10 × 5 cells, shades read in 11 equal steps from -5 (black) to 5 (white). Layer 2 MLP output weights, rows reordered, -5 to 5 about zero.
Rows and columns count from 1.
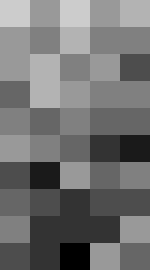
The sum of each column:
0 -8 -5 -7 -7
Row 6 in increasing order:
-4 -3 -1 0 1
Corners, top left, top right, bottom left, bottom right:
3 2 -2 -1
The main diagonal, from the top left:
3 0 0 0 -1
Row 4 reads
-1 2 1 0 0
